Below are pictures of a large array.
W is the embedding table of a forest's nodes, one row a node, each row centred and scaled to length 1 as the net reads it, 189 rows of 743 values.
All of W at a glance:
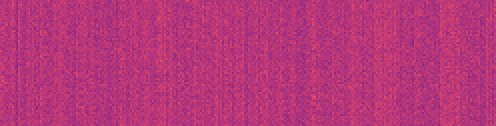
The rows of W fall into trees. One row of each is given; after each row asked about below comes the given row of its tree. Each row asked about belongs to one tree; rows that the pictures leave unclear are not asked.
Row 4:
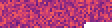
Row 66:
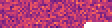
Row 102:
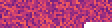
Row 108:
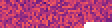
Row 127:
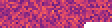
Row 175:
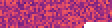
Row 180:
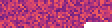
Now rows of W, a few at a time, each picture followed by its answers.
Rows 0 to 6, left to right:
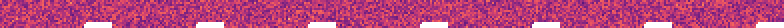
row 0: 180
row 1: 4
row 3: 175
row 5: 180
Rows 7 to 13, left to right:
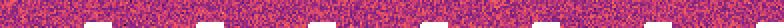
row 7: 4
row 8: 175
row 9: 175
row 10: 175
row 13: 102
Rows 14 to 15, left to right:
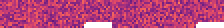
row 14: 180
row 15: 175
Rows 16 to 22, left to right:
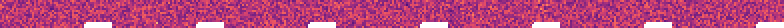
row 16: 102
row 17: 4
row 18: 102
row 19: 4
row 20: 66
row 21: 102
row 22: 175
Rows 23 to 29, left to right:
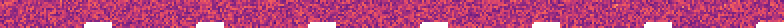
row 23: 4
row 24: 4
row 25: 108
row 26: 127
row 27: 108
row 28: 175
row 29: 175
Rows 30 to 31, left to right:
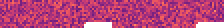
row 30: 180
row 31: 108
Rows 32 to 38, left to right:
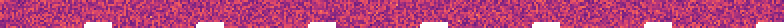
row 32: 175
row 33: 175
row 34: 108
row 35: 180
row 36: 4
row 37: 108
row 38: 108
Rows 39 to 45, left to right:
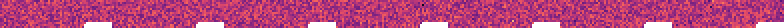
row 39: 180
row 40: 102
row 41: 4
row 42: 175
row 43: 102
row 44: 175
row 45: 108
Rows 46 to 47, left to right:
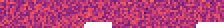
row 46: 127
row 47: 4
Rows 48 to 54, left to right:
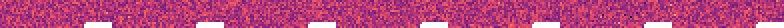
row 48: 102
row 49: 102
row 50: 4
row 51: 4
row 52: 108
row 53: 4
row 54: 108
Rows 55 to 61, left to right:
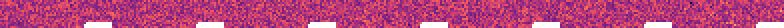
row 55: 175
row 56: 175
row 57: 175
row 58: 180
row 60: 102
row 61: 180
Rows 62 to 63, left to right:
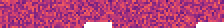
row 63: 175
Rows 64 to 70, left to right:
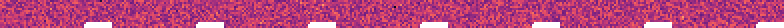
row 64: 102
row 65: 180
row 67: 175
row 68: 108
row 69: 4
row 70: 102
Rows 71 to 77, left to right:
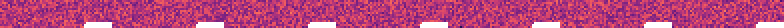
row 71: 108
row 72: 108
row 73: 180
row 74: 180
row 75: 127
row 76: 180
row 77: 66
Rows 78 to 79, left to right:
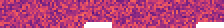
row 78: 127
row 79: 108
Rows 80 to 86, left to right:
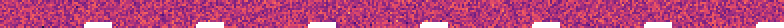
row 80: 4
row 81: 180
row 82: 108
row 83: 102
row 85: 4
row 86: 102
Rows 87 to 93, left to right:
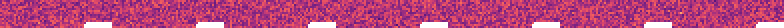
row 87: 108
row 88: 108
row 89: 175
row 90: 4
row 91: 180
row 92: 4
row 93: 127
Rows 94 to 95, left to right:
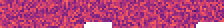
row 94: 108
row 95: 102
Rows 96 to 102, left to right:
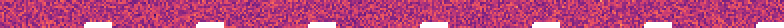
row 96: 102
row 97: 127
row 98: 108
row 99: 175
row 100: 175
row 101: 180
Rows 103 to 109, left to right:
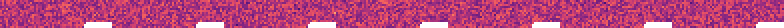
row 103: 175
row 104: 4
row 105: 175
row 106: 108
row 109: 180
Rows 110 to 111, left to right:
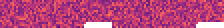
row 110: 180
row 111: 4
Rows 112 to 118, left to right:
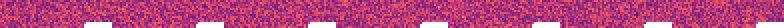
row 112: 102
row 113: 102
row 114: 102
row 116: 102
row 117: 175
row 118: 108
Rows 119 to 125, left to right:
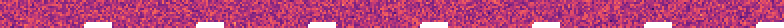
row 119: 180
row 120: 102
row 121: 102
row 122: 175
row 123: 108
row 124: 180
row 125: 4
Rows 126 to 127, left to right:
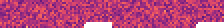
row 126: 127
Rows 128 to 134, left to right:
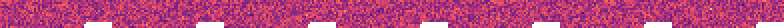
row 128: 175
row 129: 180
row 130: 127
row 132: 108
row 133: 108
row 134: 4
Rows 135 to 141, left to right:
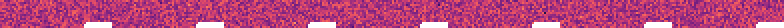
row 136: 4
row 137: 175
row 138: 4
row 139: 102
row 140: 180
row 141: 175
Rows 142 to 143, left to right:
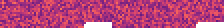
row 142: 108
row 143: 102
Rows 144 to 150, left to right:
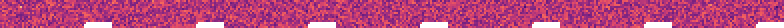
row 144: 108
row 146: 102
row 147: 102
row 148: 4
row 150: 127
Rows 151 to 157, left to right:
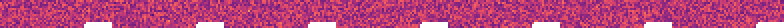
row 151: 4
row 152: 175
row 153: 102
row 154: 108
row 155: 102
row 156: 108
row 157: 175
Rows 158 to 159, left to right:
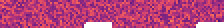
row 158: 102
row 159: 180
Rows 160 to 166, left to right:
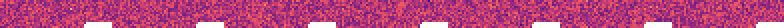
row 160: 127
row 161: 180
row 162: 180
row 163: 175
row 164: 180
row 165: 108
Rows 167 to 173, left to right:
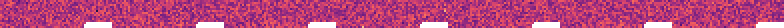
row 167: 175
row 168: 180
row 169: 102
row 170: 127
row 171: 4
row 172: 102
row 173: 108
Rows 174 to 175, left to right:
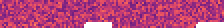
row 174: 180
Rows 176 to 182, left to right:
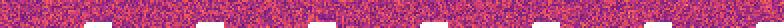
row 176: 108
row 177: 102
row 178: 108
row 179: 175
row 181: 108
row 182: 4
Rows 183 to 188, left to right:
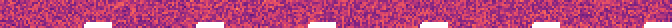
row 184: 4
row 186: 175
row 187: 180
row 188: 108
